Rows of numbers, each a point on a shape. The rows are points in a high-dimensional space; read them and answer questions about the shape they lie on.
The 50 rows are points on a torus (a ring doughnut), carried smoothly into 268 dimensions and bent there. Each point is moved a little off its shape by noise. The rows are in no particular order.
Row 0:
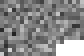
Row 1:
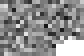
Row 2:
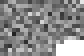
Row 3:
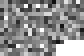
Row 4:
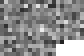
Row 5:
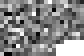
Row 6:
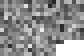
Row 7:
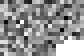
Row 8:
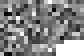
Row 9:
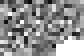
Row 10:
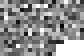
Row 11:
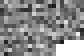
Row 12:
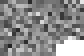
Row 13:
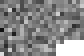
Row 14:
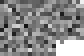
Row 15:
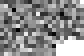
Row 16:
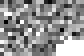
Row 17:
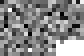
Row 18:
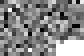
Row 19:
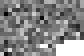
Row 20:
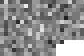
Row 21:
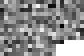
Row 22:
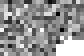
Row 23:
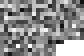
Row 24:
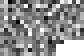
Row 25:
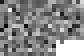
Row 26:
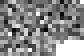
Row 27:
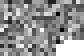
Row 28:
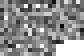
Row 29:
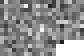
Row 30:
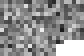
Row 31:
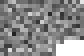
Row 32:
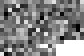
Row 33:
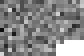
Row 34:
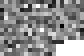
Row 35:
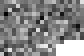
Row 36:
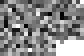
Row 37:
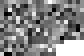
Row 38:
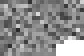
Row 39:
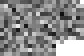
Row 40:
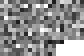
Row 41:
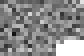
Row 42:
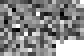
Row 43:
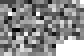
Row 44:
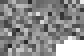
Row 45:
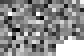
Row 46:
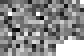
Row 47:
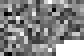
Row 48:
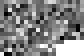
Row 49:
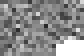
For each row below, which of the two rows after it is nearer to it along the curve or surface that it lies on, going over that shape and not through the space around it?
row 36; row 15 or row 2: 15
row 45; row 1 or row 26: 26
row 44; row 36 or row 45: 45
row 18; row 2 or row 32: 32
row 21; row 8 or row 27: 27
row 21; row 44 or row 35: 35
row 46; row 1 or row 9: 9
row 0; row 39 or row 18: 39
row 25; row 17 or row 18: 17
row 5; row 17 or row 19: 19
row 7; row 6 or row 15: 15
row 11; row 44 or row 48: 48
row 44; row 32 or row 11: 32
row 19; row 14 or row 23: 14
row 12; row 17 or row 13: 13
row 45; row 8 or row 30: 30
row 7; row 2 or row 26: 2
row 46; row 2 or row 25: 2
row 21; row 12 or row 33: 33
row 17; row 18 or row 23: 18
